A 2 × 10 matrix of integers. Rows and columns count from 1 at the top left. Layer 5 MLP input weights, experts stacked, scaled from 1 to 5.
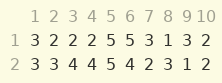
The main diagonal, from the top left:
3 3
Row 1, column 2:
2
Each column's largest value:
3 3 4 4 5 5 3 3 3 2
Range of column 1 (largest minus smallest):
0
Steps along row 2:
same up same up down down up down up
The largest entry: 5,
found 3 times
